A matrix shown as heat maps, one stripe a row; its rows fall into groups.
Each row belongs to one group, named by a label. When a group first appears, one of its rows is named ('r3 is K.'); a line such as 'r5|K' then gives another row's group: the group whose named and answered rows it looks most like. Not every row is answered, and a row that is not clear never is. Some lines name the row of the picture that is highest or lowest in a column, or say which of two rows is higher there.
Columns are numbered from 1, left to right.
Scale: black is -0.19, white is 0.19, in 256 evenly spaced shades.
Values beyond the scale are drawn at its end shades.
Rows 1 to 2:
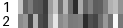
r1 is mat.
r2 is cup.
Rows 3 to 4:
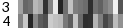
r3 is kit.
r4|cup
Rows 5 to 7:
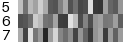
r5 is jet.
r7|mat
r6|kit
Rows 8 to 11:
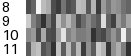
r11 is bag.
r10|cup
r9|mat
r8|kit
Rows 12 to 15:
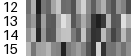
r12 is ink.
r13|cup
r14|cup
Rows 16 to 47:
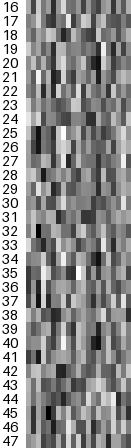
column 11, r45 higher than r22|No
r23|jet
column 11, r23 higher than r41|Yes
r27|kit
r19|mat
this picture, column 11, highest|35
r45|bag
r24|jet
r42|jet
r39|kit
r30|cup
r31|jet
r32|ink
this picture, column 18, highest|44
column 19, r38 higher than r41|Yes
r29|kit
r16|mat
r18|jet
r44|bag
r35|kit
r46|bag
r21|kit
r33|mat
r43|bag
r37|cup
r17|bag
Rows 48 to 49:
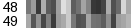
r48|cup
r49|mat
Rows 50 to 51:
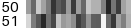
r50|bag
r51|mat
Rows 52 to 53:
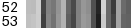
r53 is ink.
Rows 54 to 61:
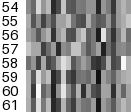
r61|kit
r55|mat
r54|kit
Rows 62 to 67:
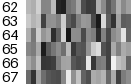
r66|bag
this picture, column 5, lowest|66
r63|ink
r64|kit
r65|bag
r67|bag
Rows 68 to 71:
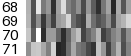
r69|mat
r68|mat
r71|jet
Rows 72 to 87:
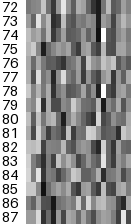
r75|ink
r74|kit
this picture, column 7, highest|83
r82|ink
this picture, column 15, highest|80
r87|bag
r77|mat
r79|jet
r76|bag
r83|mat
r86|bag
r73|kit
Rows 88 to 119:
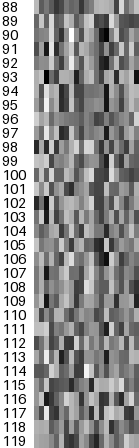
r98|cup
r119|jet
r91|cup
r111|ink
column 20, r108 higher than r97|No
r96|jet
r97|kit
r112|bag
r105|jet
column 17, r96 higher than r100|No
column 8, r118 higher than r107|Yes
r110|jet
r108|ink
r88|bag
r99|ink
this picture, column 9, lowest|93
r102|cup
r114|kit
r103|cup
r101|jet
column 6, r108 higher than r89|Yes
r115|bag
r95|kit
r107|ink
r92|cup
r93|ink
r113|kit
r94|kit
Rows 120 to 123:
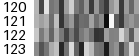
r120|mat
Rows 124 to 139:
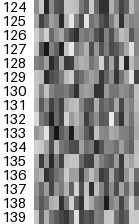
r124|cup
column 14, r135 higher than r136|Yes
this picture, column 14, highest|128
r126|jet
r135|mat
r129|ink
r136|ink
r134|jet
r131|mat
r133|bag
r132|mat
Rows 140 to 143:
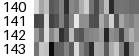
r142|kit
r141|bag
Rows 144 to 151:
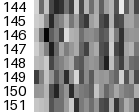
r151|ink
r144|bag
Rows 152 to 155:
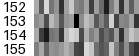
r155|ink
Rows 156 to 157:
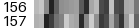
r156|ink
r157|ink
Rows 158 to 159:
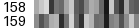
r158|ink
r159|kit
